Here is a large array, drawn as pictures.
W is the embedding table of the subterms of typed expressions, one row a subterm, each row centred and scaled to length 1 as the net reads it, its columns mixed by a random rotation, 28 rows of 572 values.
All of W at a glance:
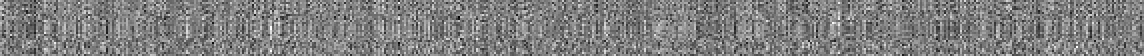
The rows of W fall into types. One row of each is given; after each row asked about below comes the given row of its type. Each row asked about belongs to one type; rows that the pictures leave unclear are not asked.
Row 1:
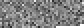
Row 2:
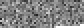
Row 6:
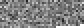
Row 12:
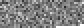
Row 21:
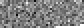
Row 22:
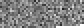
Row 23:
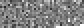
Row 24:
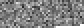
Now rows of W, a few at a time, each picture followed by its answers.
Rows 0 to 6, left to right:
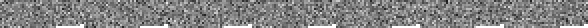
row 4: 22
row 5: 2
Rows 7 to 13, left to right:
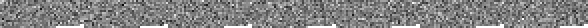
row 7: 21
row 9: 12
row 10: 24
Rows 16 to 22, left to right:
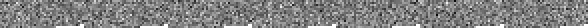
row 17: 6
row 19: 24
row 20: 1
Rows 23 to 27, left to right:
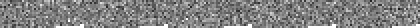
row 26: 12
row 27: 22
